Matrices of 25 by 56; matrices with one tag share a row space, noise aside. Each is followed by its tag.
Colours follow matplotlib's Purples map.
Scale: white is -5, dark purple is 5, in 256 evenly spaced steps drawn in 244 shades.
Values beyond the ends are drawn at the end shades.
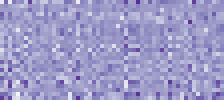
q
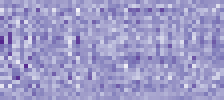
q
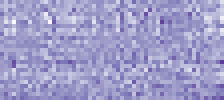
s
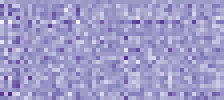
q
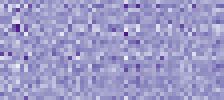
q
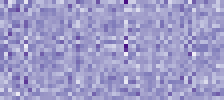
q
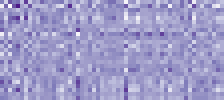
q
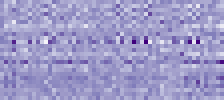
s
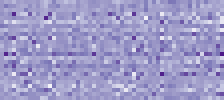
s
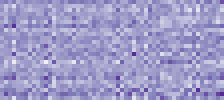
s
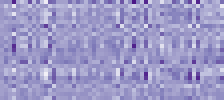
s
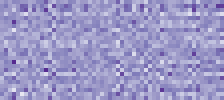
s
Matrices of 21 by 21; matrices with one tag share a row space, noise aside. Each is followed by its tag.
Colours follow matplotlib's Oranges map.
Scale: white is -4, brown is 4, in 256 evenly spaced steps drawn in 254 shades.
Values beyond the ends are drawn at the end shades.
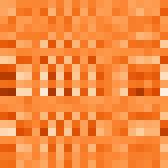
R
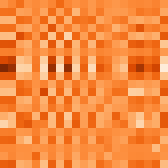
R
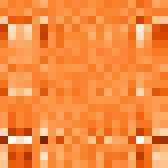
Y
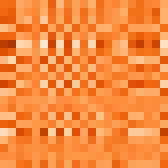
R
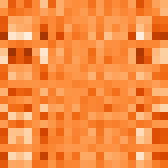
Y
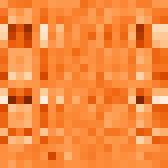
Y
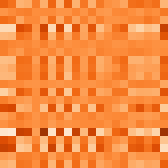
R
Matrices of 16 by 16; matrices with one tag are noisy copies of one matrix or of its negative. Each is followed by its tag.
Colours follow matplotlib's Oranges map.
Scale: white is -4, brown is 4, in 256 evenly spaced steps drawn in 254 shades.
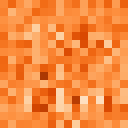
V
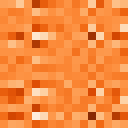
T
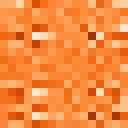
T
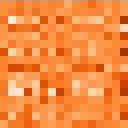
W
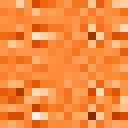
T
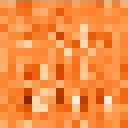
V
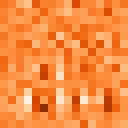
V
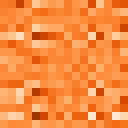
T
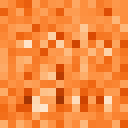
V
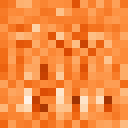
V
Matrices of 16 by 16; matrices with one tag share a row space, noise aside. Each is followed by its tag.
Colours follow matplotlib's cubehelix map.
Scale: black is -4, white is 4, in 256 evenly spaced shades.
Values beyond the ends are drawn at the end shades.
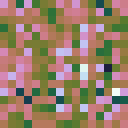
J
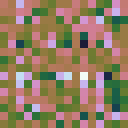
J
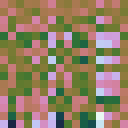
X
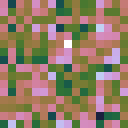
X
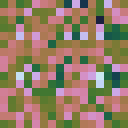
J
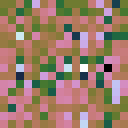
J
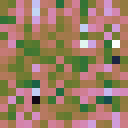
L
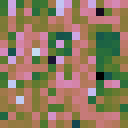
X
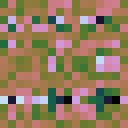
X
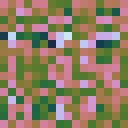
X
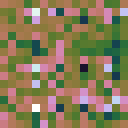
L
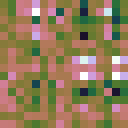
L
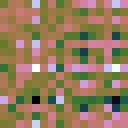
L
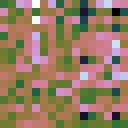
L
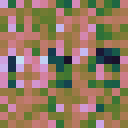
X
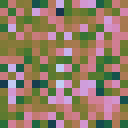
X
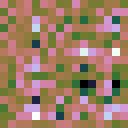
L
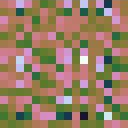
J
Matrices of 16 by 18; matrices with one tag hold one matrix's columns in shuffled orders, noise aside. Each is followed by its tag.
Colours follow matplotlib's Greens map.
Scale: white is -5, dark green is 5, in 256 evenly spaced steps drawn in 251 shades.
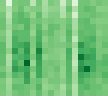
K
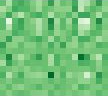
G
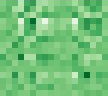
G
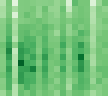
K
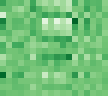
G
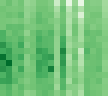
K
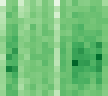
K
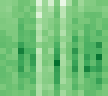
K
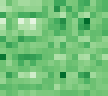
G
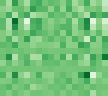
G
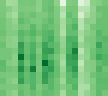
K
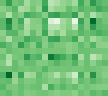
G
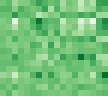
G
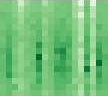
K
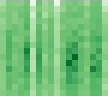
K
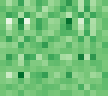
G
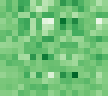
G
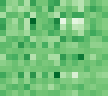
G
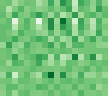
G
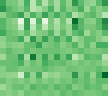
G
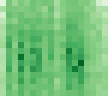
K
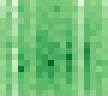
K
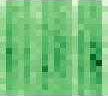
K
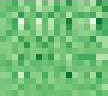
G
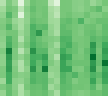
K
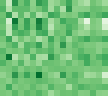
G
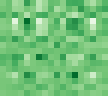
G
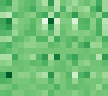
G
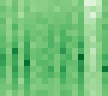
K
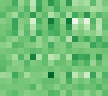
G
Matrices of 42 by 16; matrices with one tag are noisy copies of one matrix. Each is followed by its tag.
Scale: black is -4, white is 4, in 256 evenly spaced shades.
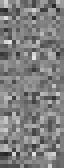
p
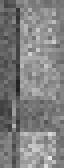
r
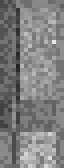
r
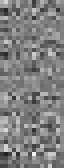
p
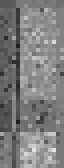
r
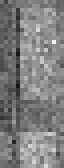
r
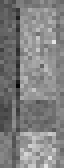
r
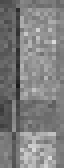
r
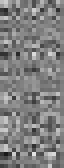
p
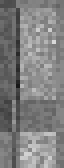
r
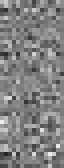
p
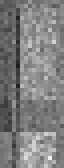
r
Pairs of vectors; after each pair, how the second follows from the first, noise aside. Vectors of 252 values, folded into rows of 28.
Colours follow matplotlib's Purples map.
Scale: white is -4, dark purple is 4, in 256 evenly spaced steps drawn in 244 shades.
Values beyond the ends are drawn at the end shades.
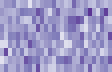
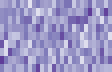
sign-scrambled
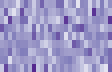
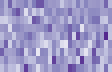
wrapped around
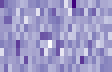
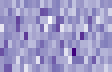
wrapped around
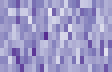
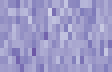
shrunk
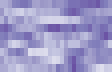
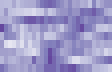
wrapped around
